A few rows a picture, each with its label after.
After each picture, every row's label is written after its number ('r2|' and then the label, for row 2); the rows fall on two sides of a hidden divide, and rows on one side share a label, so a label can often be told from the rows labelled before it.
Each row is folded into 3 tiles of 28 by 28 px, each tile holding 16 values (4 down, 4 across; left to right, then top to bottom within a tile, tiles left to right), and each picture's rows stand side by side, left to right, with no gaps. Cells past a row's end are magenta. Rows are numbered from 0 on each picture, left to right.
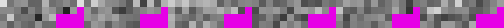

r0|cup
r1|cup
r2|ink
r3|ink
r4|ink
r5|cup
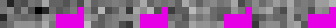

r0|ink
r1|ink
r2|ink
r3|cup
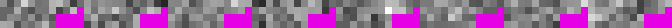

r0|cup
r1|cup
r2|cup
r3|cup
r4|ink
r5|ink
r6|cup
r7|cup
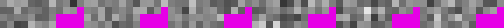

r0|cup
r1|cup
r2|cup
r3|cup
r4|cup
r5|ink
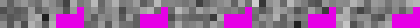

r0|ink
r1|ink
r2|cup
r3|ink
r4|cup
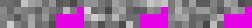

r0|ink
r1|cup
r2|cup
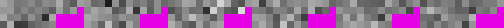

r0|cup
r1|cup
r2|cup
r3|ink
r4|cup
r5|cup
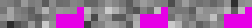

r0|cup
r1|cup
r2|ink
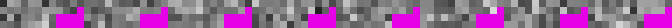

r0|ink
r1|ink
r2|cup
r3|ink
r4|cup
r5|cup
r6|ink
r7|cup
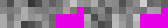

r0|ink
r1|cup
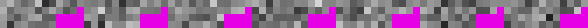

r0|ink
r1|cup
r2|cup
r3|cup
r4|ink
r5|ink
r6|cup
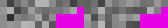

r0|ink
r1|ink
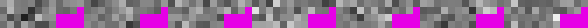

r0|cup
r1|ink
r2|ink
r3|ink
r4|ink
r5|cup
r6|cup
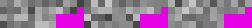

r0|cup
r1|cup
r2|cup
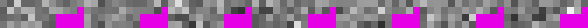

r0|ink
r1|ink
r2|ink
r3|ink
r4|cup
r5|cup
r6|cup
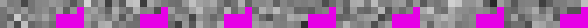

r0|cup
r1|ink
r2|ink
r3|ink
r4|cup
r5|ink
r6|ink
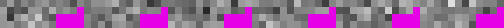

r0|ink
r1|ink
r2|ink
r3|ink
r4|ink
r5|ink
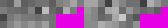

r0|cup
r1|ink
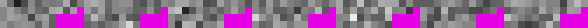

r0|ink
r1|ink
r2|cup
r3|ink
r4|ink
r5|ink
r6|cup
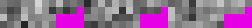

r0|ink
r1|cup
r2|ink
